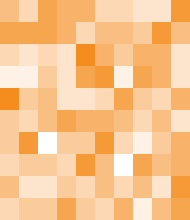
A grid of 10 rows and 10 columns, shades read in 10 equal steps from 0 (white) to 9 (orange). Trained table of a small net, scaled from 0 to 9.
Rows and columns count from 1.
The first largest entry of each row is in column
10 9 5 6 1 4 2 5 10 4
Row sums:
45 57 43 39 45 46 42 45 39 44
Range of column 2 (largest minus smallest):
7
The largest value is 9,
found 2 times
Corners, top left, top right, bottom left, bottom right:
5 8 3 7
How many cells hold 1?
5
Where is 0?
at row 7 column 3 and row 8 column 7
